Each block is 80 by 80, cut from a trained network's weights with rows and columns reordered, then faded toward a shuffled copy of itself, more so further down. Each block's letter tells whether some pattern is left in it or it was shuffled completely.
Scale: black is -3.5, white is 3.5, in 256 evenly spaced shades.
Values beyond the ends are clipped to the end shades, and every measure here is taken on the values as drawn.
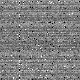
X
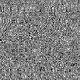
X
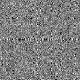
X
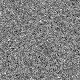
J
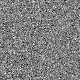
J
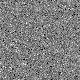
J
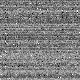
X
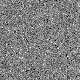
J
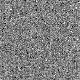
X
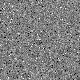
J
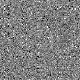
X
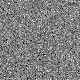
J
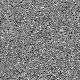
J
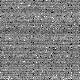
X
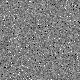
J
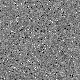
J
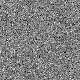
J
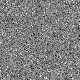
J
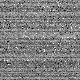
X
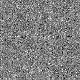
X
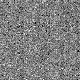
X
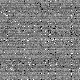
X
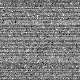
X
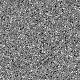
J
